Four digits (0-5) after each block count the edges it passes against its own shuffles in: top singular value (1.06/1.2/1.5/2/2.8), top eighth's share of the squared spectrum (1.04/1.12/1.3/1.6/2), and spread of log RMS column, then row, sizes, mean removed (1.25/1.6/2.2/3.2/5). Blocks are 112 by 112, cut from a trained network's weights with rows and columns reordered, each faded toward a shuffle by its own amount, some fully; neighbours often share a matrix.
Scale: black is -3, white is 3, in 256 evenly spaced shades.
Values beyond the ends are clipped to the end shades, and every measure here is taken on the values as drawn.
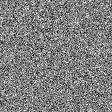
0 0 0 0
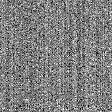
3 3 0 2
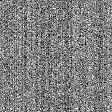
3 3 0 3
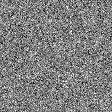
0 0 0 0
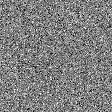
1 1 0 0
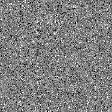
2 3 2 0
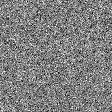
0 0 0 0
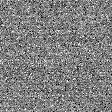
2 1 0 0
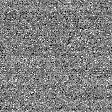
2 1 1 0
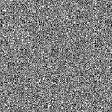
3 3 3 2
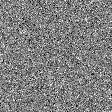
0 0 0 0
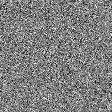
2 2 0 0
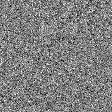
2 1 0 0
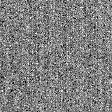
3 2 0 1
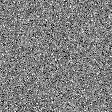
0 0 0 0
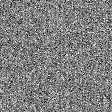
1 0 0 0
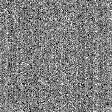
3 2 0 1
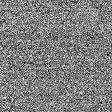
2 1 1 0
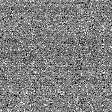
2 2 1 0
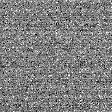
3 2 2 0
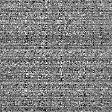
4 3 3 1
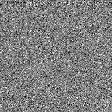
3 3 0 1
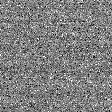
2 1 0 0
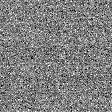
1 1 0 0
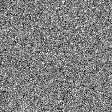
2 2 1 0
